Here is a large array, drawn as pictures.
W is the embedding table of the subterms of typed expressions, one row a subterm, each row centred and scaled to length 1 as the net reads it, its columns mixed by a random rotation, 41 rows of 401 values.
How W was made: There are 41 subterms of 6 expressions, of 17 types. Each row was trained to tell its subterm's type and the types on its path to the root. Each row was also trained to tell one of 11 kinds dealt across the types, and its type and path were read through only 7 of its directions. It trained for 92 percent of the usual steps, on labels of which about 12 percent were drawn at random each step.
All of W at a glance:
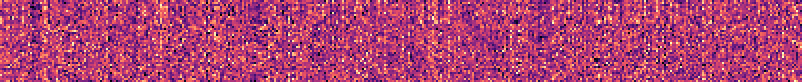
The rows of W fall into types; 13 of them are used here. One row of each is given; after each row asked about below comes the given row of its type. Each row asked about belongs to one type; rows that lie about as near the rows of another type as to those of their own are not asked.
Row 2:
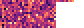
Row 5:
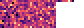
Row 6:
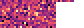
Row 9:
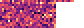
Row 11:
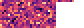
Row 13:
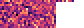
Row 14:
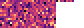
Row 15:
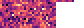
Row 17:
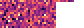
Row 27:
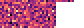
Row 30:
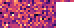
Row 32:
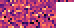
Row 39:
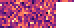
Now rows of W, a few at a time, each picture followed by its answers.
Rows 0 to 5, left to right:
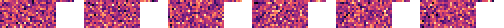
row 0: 30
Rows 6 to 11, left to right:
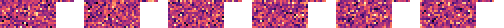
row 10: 11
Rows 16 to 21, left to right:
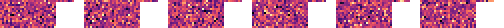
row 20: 30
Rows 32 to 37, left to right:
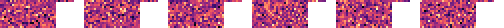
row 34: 2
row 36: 39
